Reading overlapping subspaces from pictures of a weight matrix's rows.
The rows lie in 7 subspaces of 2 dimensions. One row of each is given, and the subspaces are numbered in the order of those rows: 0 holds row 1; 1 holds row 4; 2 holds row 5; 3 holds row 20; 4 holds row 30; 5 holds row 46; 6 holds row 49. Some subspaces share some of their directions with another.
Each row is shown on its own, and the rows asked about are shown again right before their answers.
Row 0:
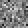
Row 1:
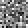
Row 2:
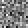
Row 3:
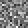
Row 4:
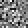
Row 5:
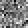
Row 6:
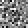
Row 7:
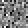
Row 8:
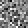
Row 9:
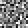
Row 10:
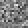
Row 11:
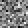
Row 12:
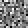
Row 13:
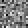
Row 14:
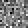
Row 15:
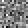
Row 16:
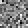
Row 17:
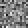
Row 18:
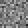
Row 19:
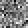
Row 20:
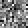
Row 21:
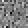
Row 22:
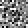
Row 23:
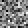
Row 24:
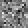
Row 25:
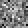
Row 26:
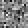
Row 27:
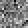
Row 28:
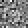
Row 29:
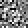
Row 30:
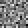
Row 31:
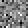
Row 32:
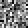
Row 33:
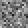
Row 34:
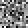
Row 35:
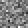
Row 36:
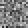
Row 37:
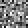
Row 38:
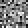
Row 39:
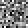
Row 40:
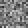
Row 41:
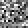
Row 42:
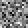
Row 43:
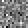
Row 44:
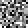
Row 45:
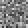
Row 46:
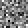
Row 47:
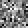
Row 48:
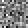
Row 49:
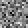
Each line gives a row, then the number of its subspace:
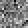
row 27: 2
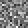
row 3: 1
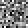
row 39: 2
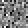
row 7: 0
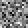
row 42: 6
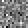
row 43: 4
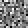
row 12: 0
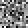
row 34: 3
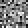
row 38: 0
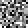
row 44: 6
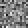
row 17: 5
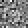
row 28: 1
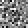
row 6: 1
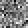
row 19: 2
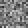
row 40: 5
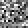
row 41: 2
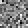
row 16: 4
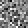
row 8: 1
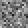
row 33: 6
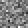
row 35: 5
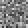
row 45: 0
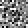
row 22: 1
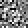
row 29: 1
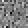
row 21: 0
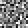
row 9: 4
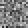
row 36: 5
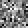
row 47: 3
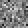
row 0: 3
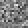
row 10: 2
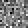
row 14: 0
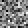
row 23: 5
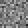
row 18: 4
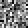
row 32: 3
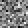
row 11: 5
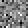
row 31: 4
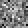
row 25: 3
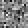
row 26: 6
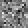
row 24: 6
